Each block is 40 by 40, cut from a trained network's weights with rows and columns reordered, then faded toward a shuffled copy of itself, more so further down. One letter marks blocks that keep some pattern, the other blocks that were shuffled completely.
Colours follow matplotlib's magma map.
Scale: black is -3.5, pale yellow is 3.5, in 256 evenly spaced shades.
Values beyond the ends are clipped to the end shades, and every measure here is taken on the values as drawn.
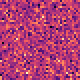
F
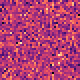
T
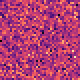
F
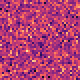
T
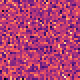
T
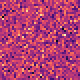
F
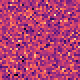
F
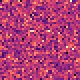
F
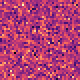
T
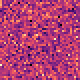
T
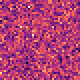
F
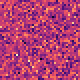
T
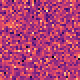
F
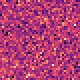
F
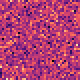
T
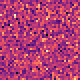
F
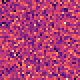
F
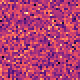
F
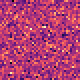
T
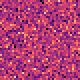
F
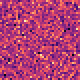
F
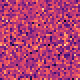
T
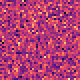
F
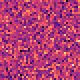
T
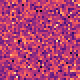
T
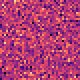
F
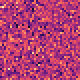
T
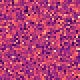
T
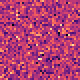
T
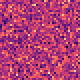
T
